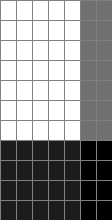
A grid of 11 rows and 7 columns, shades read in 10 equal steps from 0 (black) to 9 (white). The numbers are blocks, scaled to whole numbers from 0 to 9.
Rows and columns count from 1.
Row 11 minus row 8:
0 0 0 0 0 0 0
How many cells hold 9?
35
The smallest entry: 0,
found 8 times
